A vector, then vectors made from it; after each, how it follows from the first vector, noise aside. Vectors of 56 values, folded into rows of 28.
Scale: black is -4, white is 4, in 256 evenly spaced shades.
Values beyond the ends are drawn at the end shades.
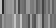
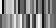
scaled up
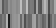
wrapped around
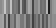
wrapped around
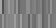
shrunk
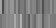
shrunk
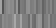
shrunk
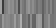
shrunk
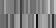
wrapped around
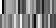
scaled up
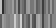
copied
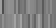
shrunk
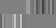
partly zeroed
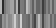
copied
